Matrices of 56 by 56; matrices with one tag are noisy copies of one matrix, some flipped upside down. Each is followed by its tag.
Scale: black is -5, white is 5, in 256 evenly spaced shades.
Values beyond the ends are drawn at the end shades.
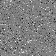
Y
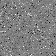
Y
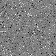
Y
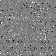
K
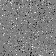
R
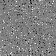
R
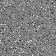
Y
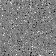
R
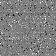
K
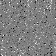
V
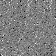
V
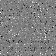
K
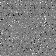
K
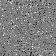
R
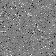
Y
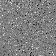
R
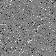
Y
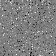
R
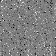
V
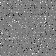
K
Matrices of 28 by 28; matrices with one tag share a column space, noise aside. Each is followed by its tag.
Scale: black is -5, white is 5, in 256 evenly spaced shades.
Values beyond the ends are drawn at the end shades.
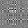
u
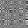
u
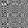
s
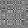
u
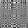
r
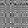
s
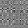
u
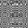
s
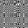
s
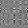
u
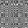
s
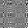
s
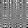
r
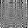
r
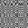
s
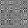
u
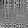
r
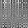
r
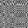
s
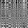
r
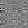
u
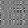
u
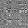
u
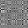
u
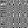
s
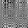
r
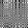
r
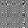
s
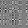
u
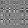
u
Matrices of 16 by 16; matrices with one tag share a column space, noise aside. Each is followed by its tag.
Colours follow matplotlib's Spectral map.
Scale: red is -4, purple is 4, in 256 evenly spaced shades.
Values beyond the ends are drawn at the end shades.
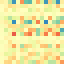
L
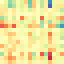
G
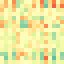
G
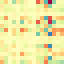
L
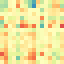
G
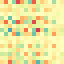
L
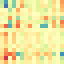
G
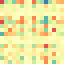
L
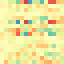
L
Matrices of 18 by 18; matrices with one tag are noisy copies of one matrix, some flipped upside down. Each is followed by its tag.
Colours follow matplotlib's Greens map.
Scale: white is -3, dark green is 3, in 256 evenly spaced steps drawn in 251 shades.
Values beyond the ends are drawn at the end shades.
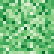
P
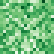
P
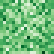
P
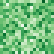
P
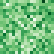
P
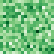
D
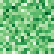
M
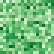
D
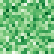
M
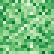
P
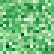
D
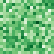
D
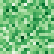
M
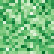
P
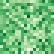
P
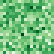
D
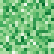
M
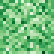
P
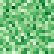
M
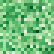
D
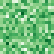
M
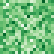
P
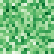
M
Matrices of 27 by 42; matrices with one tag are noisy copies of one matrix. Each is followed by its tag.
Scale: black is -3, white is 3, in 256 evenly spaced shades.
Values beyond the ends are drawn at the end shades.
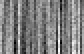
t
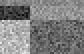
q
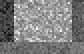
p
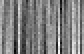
t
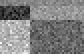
q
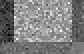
p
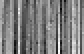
t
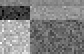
q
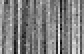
t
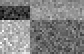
q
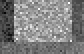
p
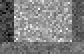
p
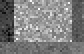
p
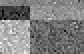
q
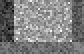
p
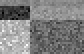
q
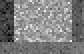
p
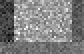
p
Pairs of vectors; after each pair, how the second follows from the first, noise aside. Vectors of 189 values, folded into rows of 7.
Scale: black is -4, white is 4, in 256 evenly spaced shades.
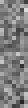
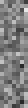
copied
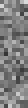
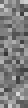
copied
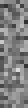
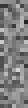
copied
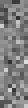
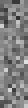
copied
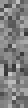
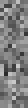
copied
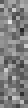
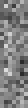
shuffled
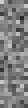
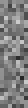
shuffled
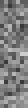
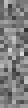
shuffled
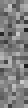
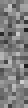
copied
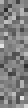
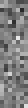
shuffled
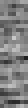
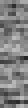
copied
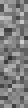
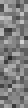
copied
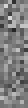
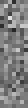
copied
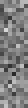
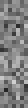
shuffled
